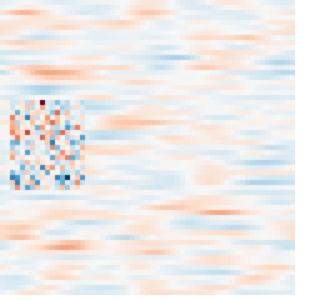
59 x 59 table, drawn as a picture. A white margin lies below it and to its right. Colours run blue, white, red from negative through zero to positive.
Roughest part: middle left. Odd patch: rougher, in the middle left. Grain: streaks across. Mirror symmetry: none. Histogram: heavy tails on both sides. Slope: none.
